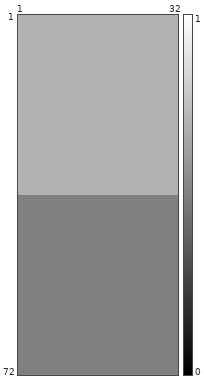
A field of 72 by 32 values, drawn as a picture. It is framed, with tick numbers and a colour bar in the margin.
It is made of 2 by 1 panels. Panel 1,1: high, flat. Panel 2,1: middling, flat.
